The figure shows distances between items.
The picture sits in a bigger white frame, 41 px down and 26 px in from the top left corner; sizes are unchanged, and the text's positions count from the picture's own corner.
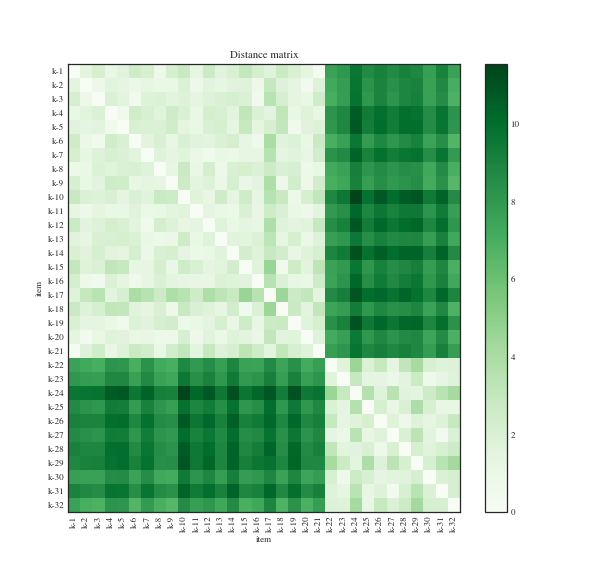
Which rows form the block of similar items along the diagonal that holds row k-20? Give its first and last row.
k-1 to k-21
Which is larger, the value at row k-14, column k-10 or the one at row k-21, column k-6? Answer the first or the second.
the second
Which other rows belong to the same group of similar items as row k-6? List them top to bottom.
k-1, k-2, k-3, k-4, k-5, k-7, k-8, k-9, k-10, k-11, k-12, k-13, k-14, k-15, k-16, k-17, k-18, k-19, k-20, k-21
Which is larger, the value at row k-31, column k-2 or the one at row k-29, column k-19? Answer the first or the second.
the second
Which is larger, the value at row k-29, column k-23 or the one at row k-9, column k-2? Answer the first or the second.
the first
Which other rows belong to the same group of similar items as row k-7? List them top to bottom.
k-1, k-2, k-3, k-4, k-5, k-6, k-8, k-9, k-10, k-11, k-12, k-13, k-14, k-15, k-16, k-17, k-18, k-19, k-20, k-21
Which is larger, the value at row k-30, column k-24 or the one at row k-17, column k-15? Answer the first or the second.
the second
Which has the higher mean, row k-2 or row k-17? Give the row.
k-17
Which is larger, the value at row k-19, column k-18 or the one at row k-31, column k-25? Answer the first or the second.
the first
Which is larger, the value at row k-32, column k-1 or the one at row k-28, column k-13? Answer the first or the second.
the second
